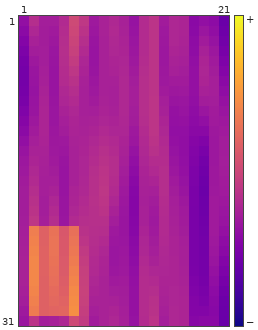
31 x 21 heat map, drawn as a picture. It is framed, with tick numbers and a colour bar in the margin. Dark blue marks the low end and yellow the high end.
Ninth with the highest average: bottom left. Average level on the scale: 40%. Odd patch: higher, in the bottom left. Grain: streaks running down. Mirror symmetry: none. Roughest part: bottom left. Histogram: skewed, a long tail of high values.
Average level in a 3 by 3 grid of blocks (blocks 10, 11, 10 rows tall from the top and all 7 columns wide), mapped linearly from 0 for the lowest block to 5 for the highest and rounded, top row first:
1 1 0 / 1 1 0 / 5 1 0
